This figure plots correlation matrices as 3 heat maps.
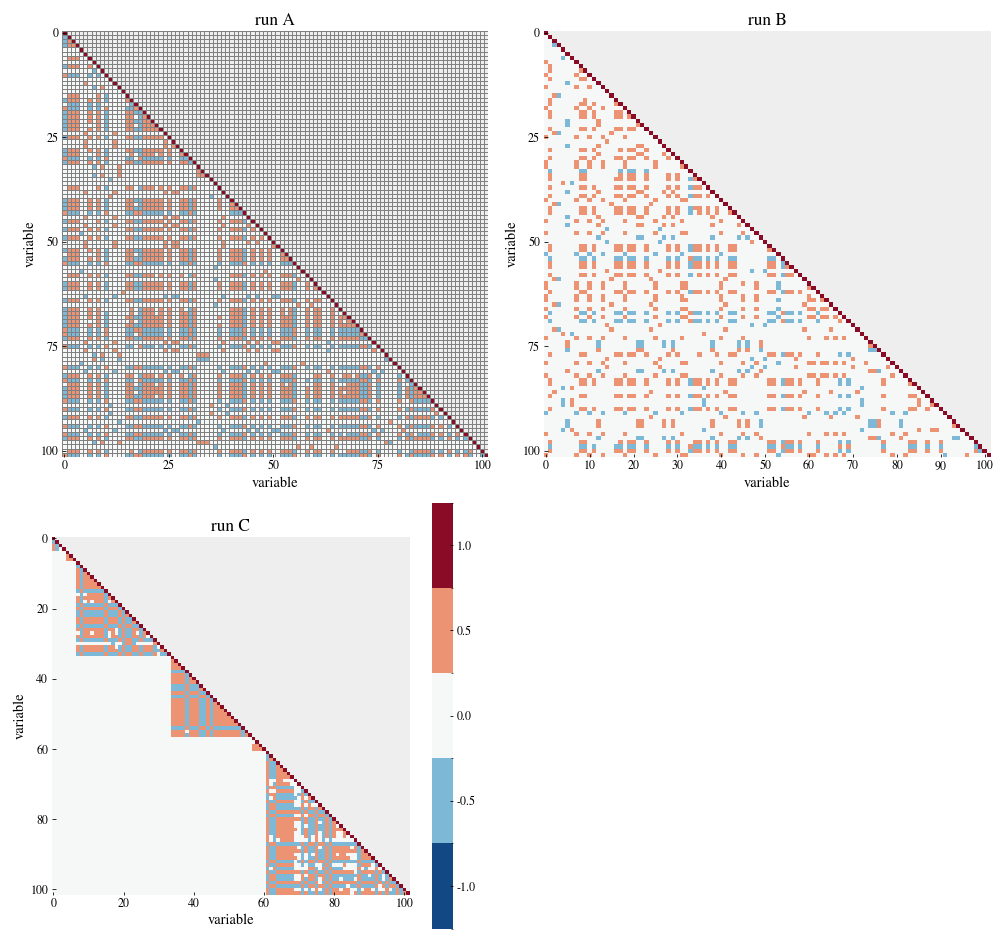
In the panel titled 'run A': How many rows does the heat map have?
102
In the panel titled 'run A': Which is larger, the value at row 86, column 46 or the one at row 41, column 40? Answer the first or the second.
the second
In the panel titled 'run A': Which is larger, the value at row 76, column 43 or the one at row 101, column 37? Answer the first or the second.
the first
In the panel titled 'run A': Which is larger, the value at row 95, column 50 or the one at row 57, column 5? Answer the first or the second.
the second
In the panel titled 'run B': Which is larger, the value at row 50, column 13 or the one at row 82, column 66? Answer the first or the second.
the second
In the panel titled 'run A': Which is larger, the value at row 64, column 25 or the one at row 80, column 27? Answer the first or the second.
the first
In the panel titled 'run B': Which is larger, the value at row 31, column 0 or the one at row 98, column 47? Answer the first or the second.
the first
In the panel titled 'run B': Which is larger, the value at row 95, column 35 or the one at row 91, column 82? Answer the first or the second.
the first
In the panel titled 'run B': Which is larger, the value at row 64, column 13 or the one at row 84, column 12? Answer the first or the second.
the first
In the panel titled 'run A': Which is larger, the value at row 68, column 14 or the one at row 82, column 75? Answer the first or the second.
the first
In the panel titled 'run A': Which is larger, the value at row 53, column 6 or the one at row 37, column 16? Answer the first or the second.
the second
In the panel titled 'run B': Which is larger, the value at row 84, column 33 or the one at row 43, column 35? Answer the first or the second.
the second
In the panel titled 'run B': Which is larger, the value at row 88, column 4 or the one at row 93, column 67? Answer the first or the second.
the second
